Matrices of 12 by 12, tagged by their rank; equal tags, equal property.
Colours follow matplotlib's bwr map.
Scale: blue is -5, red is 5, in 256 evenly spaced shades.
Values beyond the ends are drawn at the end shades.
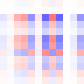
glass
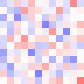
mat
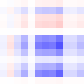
glass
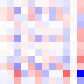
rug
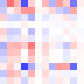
rug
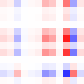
glass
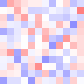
mat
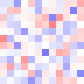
mat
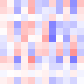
rug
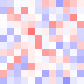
mat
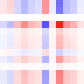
glass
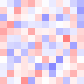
mat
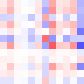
rug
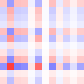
glass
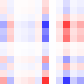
glass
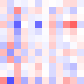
rug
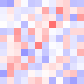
mat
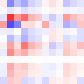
rug
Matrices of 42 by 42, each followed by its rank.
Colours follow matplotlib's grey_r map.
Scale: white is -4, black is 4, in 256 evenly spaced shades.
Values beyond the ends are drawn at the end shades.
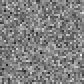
full rank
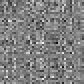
five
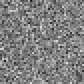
full rank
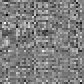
five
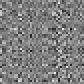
five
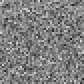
full rank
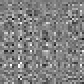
five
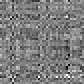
five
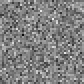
full rank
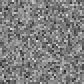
full rank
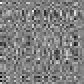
five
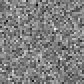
full rank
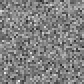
full rank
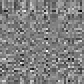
five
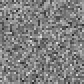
full rank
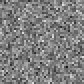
full rank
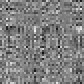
five
